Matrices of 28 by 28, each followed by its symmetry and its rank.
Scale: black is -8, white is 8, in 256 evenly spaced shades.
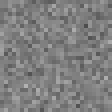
antisymmetric, full rank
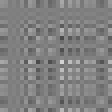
symmetric, rank one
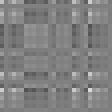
symmetric, rank one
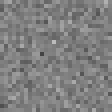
antisymmetric, full rank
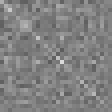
symmetric, rank five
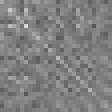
symmetric, rank five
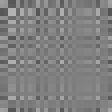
symmetric, rank one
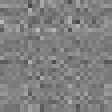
neither, rank five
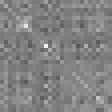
symmetric, rank five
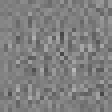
neither, rank five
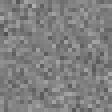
antisymmetric, full rank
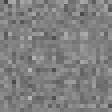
neither, rank five
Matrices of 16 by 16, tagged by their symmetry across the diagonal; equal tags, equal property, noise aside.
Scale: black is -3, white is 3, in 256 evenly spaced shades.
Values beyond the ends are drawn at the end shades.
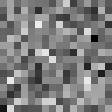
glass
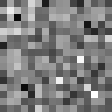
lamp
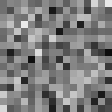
lamp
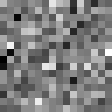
glass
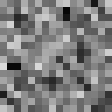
lamp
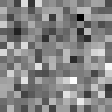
glass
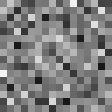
lamp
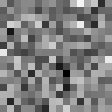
glass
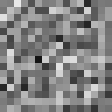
lamp
